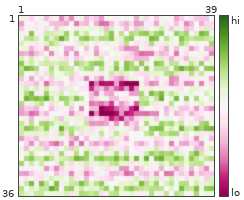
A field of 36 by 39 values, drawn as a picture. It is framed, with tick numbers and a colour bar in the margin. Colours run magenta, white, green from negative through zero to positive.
There is no overall slope. In the centre lies a patch that is lower than the rest. The centre is the ninth with the lowest average. Stripes running across repeat 6 times from top to bottom.
